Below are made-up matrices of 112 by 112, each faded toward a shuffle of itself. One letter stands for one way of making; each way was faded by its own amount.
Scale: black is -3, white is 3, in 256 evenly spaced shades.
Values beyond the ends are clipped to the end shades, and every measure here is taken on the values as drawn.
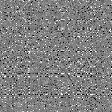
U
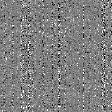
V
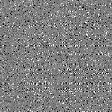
U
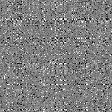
U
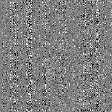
V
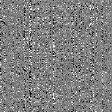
V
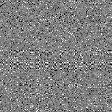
U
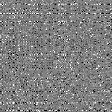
U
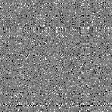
U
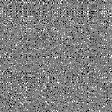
U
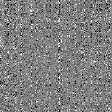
V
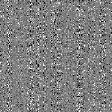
V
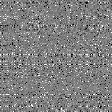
U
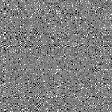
U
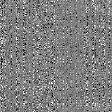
V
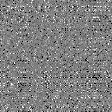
U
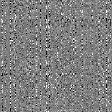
V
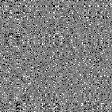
U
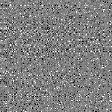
U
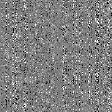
V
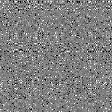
U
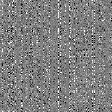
V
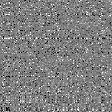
U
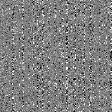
V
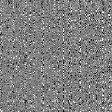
V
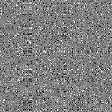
U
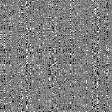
V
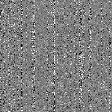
V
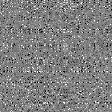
U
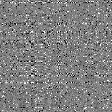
U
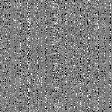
V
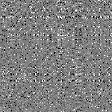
U
